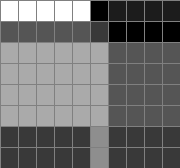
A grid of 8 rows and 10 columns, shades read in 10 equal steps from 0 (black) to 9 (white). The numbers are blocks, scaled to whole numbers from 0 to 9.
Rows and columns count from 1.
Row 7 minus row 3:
-4 -4 -4 -4 -4 -1 -1 -1 -1 -1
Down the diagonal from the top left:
9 3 6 6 6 6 2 2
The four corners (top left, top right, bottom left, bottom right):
9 1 2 2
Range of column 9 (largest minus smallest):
3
